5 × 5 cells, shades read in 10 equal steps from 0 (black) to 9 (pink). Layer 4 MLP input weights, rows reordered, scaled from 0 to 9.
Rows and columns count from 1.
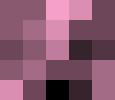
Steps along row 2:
up up down same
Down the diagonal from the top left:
5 6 7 4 6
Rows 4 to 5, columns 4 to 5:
4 6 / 2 6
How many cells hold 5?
5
